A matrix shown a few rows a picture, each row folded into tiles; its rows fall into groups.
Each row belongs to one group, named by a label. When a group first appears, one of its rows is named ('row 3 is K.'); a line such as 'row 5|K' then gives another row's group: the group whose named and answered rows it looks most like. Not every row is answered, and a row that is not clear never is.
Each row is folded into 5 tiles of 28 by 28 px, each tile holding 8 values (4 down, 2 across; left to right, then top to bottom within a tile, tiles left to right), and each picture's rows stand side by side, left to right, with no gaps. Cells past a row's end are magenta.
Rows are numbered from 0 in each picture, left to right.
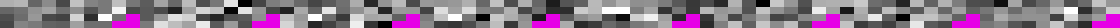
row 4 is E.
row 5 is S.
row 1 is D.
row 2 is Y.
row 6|Y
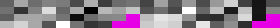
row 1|D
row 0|D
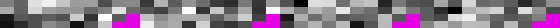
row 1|D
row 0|E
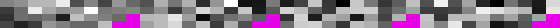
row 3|D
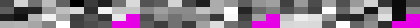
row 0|D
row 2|D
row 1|S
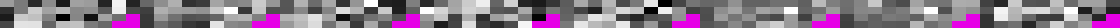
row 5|S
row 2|D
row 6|S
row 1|S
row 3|E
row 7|S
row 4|D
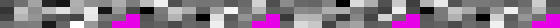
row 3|Y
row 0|S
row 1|Y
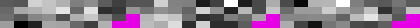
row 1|D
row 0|E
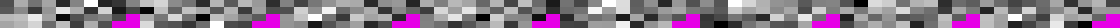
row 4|E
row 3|Y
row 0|D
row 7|Y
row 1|Y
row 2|Y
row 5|E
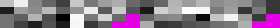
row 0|Y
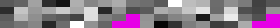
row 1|E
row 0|S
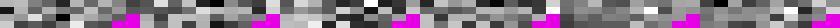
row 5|S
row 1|D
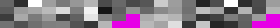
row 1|D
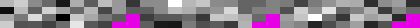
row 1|E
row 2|Y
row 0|Y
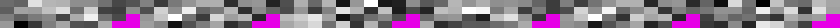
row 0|E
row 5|S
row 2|D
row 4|Y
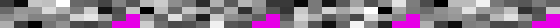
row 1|Y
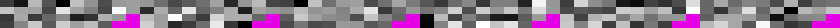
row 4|D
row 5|D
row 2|S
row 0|S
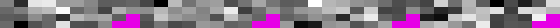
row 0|E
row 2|E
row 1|S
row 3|D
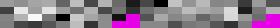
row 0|Y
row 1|E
